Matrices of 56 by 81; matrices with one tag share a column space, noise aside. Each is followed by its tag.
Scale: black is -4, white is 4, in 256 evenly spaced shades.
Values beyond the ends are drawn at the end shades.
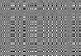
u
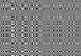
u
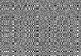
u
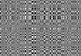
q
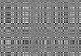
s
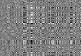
s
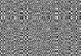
q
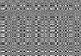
u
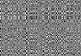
q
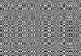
u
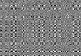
u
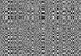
q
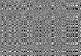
u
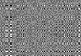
u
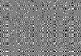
u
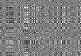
s
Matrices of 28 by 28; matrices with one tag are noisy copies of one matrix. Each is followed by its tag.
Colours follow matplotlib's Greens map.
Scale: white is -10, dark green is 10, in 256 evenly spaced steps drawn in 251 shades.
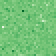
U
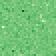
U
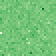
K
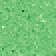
U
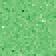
U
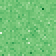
K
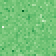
U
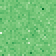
K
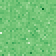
K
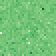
K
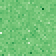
K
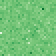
K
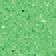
U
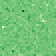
U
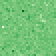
U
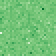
K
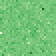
K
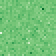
K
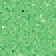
U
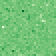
U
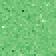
U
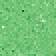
U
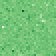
U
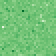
U
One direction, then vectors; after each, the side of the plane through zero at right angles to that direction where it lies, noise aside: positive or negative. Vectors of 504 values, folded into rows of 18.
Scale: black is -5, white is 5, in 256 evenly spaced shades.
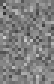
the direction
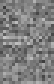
positive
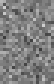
negative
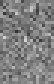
positive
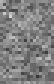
negative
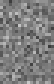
positive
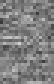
positive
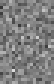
negative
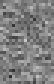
positive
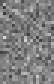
positive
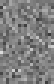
negative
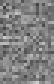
positive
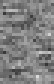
positive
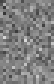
positive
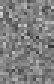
positive
